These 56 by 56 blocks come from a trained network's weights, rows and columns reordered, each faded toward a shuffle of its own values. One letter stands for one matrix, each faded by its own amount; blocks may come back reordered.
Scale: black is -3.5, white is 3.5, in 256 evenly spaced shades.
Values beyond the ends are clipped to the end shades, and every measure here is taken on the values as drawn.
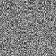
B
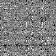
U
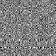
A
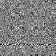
A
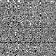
U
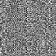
B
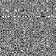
A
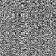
B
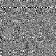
A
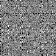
U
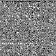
U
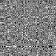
A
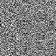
B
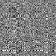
A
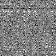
U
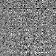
U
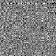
A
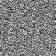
B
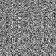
B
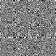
A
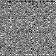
U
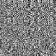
B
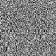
B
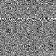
A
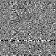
A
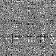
U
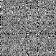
U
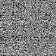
U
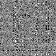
U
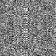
B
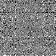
U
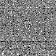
U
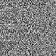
B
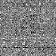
U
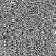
B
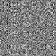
B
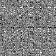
U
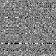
A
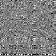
A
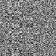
B
